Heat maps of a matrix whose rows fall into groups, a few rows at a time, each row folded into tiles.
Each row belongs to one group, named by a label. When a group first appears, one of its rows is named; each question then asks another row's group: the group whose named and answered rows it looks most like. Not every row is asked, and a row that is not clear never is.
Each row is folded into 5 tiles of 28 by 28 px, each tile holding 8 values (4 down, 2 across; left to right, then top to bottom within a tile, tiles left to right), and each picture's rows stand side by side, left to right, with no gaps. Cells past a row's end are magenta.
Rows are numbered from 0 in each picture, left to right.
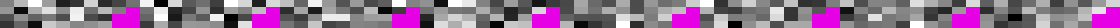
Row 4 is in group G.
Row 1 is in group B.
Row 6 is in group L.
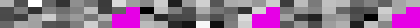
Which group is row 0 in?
L
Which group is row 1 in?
G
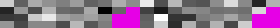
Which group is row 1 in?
B
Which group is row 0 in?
L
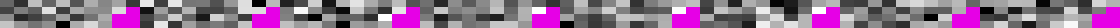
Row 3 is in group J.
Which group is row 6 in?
J
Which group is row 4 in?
G
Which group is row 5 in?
G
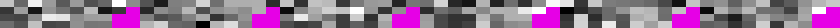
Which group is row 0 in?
L
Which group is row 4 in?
B
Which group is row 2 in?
B
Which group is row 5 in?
G
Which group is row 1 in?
J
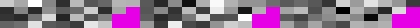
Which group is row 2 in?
J
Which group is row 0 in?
L
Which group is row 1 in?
J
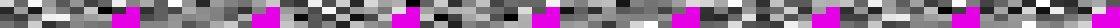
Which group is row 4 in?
L
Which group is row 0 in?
L
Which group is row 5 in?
L
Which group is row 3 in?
G
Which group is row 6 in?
L
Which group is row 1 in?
L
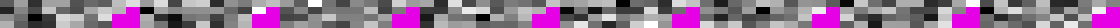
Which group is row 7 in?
G
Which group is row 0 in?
G
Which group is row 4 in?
L
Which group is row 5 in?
J
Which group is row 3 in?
B
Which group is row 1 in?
G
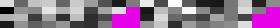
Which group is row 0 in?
B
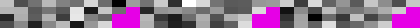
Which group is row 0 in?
B
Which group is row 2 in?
B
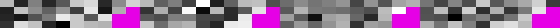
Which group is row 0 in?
L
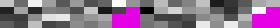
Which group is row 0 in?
L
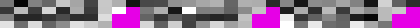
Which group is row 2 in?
J
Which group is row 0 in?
J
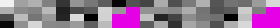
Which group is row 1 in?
G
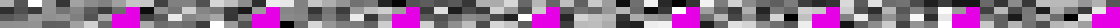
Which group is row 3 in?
J
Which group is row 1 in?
L
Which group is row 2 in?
B
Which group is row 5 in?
B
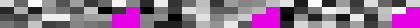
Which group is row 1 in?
G
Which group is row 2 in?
B
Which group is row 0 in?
L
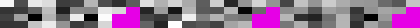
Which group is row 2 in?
G
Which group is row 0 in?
B
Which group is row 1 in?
L
